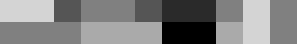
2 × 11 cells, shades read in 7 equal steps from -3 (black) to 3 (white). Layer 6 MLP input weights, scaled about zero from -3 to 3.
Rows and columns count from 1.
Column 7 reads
-2 -3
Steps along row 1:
same down up same down down same up up down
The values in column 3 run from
-1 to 0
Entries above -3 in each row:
11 9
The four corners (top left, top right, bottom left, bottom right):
2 0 0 0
